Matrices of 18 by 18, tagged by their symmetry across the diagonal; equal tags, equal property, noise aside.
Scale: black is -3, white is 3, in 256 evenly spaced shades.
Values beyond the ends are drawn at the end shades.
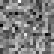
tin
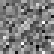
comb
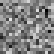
tin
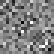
comb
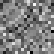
comb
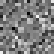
comb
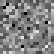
comb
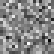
tin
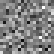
tin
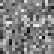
tin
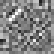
comb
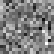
tin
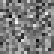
tin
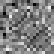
comb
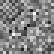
comb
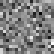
tin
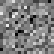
comb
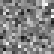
tin
